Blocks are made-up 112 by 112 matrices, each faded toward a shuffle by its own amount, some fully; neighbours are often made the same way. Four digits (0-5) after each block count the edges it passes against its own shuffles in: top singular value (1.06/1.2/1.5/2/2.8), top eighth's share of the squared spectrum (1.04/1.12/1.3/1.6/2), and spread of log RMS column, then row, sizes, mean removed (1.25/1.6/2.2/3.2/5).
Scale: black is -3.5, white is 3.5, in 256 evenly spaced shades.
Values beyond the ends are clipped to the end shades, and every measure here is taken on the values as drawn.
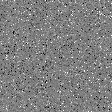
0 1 1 0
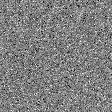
0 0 0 0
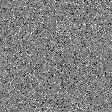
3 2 0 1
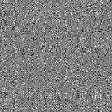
4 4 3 2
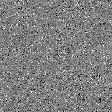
3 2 1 1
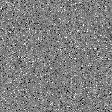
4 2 1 1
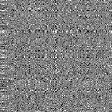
5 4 3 3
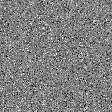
3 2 0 0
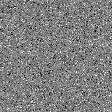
3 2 0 0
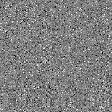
4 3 1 1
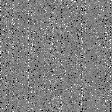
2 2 3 0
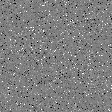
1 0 0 1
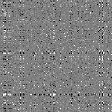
5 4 3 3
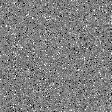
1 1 2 0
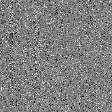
1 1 2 0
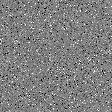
0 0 0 0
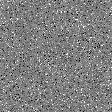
2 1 0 0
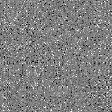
4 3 2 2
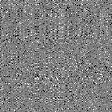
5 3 2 2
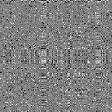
5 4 3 3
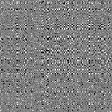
5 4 3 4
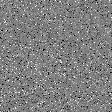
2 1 0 0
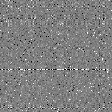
5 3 1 2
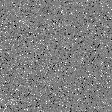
2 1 0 0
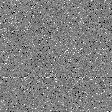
3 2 0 1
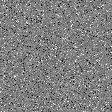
2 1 0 0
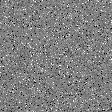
0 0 0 0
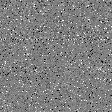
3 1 0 1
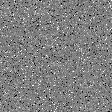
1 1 0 0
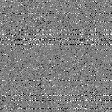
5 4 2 3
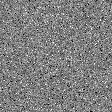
0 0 0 0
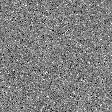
0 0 0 0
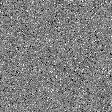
0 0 0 0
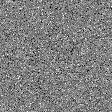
0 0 0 0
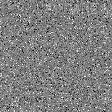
3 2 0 0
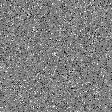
2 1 0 0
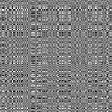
5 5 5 4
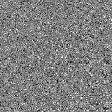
3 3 1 1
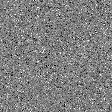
0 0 0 0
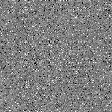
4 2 1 1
